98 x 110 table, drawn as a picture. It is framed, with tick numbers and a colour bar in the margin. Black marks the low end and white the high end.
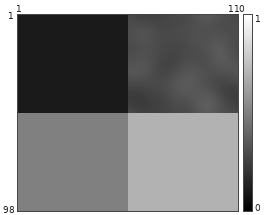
It is made of 2 by 2 panels. Panel 1,1: very low, flat. Panel 1,2: low, smooth, faint in contrast. Panel 2,1: middling, flat. Panel 2,2: high, flat.
